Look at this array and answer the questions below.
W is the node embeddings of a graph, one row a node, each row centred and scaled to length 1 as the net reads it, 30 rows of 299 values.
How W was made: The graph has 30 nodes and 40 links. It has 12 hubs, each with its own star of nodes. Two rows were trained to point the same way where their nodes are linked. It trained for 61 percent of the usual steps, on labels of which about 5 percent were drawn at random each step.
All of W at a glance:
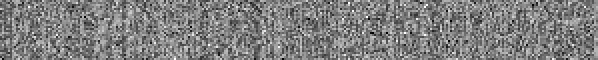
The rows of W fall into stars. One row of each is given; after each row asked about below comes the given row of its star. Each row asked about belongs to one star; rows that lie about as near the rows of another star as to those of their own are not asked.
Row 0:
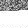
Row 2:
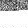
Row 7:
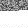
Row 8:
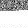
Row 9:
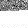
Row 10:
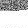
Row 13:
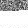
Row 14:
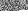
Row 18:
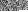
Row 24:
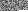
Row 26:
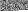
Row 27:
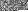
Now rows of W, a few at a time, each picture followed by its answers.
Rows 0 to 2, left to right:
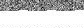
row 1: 18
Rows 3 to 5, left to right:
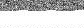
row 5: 2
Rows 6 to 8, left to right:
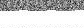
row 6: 8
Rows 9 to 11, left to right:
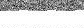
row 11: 10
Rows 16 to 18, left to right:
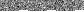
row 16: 0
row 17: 7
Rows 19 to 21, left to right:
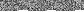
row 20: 27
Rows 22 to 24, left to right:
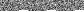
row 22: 14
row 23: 2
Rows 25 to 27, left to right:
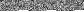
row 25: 9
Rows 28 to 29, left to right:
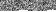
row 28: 13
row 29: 0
